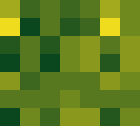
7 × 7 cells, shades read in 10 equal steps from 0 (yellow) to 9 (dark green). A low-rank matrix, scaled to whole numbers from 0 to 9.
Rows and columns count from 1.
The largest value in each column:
9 9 9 8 7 8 6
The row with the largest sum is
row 4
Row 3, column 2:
6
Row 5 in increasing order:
4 4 5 6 6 6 7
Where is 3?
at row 1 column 1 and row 1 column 6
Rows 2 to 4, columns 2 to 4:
9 6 8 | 6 8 5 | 6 9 5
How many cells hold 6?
15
